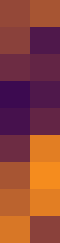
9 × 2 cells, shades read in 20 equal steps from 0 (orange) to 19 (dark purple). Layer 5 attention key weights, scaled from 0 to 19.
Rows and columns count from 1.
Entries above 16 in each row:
0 1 0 2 1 0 0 0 0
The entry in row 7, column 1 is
8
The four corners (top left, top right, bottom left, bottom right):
10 8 3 11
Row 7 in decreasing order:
8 0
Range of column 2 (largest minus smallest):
17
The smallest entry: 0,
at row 7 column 2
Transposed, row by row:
10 11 14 19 18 14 8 6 3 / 8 17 15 17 15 2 0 2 11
